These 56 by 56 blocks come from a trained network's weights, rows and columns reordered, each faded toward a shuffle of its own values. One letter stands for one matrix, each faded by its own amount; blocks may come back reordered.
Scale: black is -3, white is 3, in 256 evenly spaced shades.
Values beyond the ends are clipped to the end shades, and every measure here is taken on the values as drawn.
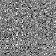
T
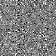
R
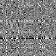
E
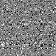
T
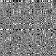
E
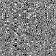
R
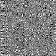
R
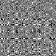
E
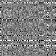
E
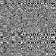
E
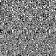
T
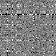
E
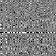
E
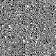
R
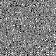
R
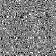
T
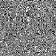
T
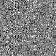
R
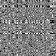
E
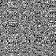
T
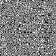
R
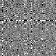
E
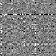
E
